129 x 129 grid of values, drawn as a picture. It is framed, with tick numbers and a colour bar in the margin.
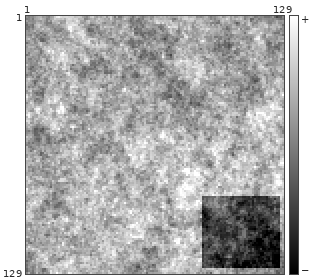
Ninth with the lowest average: bottom right. Odd patch: lower, in the bottom right. Histogram: skewed, a long tail of low values.
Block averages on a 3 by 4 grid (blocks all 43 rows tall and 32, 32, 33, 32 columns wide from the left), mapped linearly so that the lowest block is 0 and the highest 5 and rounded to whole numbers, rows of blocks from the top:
4 4 4 4 / 4 4 5 5 / 4 5 4 0
